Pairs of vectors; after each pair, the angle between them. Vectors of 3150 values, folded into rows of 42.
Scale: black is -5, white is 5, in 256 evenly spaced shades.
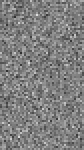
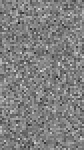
partly opposed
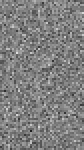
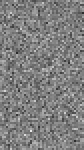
nearly opposite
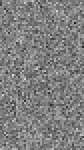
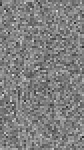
nearly parallel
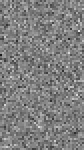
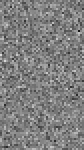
nearly opposite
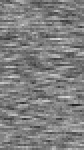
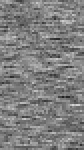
nearly opposite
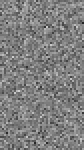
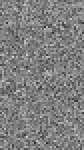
nearly parallel
